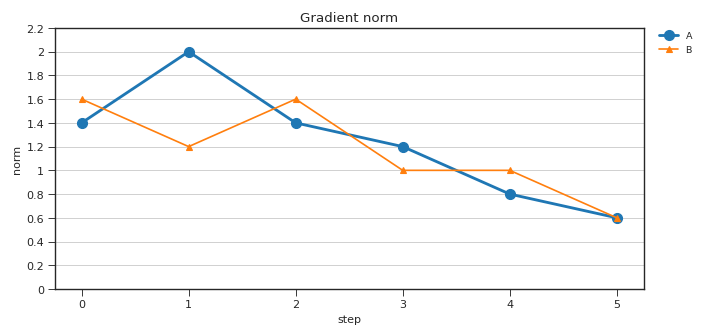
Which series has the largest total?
A
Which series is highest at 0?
B
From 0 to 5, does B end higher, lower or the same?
lower
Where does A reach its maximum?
1
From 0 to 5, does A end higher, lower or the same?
lower
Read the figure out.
Title: Gradient norm
x-axis: step, ticks 0 1 2 3 4 5
y-axis: norm, ticks 0 0.2 0.4 0.6 0.8 1 1.2 1.4 1.6 1.8 2 2.2
Legend: A, B
Values:
A: 1.4 2 1.4 1.2 0.8 0.6
B: 1.6 1.2 1.6 1 1 0.6
